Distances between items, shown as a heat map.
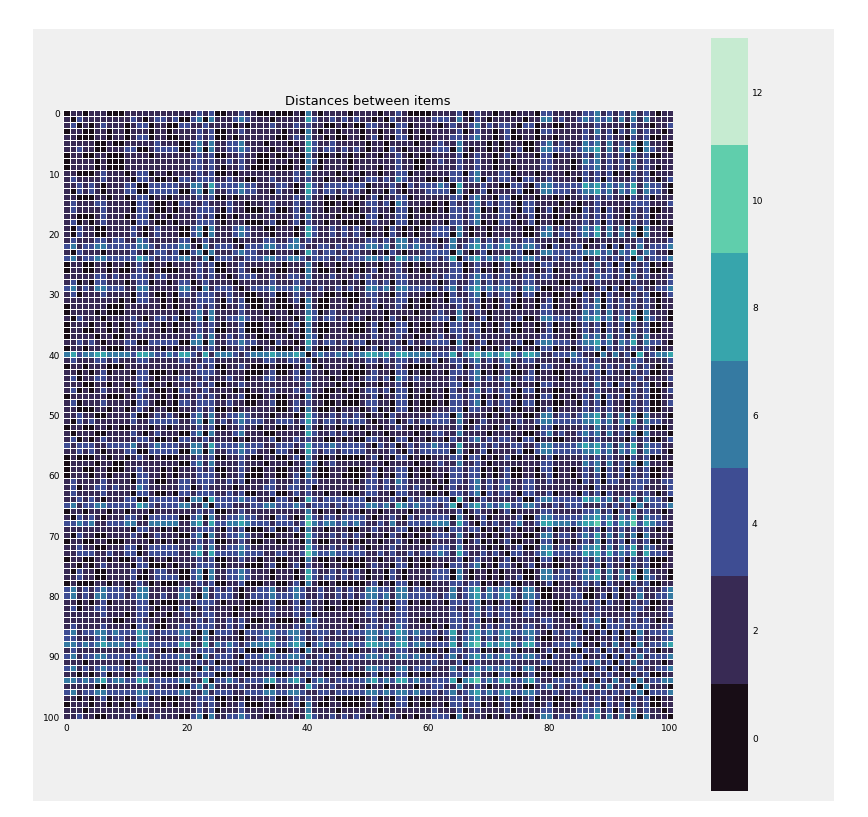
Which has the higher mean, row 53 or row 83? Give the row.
83
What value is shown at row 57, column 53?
2
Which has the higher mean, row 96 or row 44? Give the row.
96
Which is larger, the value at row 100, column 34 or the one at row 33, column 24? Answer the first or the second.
the second
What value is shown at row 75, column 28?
2
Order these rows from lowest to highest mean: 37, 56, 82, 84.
84, 82, 37, 56
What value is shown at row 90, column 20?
6
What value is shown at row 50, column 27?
4
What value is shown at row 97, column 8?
2
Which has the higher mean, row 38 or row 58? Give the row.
38
